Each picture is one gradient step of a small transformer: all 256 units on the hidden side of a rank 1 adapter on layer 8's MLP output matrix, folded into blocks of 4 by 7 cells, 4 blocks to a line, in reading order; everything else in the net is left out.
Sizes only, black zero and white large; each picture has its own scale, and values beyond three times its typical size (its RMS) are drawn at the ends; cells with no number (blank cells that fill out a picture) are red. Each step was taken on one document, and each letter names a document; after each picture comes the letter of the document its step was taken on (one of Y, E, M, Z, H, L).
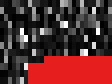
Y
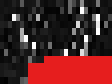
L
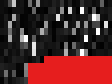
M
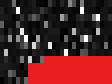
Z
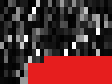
L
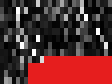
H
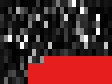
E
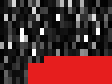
Y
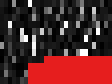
M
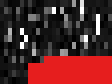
E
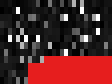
Z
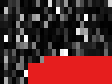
H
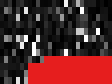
H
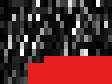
Y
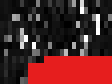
L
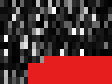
L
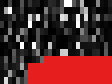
E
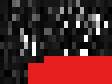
M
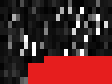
M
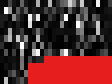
H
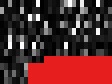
Y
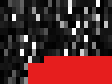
Y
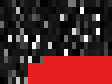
Z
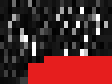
M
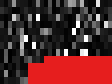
Y
